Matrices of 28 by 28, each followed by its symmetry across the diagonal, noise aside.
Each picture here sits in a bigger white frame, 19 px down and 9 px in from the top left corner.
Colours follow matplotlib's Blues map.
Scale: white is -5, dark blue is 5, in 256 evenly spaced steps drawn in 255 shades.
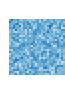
symmetric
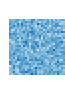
neither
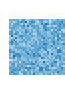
symmetric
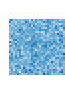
symmetric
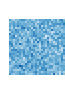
neither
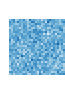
neither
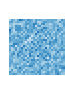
symmetric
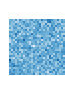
neither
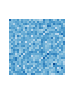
symmetric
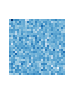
neither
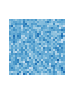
neither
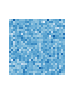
neither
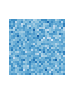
neither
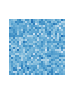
neither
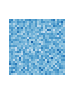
symmetric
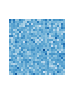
neither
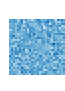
neither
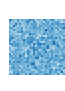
symmetric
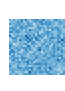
symmetric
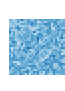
symmetric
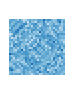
symmetric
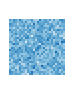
symmetric
